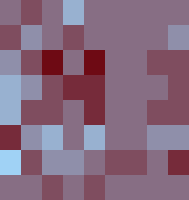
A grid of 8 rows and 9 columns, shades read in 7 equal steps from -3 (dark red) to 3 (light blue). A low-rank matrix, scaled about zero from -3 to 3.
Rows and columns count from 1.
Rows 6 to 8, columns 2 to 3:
1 2 / -1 1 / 0 -1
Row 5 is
2 -1 -1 0 -2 0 0 -1 -1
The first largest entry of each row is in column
4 2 1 1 1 3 1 1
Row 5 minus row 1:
2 0 -1 -2 -2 0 0 -1 -1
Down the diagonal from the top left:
0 1 -3 -2 -2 0 -1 0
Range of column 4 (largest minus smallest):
4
